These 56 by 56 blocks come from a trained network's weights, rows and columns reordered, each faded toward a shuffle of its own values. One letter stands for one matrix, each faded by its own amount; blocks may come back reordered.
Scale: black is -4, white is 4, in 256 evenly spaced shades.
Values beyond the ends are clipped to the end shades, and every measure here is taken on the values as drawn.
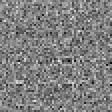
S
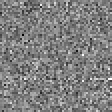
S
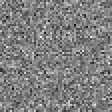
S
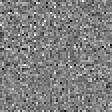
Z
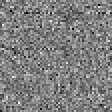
S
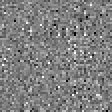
Z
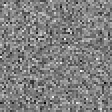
S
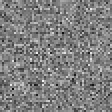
S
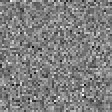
S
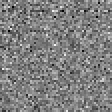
S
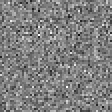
S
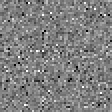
Z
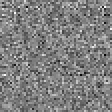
S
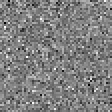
Z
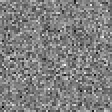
S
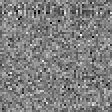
S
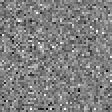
Z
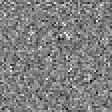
Z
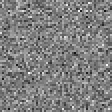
S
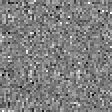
Z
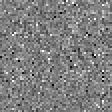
Z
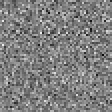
S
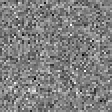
S
